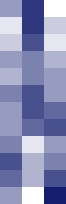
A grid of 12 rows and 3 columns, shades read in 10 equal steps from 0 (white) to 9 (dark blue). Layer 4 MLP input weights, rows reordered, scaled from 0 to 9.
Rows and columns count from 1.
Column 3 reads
0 2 1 3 4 4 6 7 4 5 7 9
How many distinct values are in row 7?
3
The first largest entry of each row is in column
2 2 2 2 2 2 2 3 1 1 3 3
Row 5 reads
3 5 4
